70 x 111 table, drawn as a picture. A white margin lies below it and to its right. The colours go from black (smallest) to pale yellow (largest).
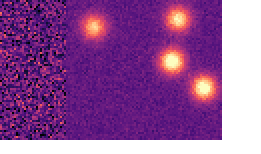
The ninth with the highest average is the middle right. The values are skewed, with a long tail toward high values. The right part is calmer, past a seam about 30% of the way across. There are four bumps.
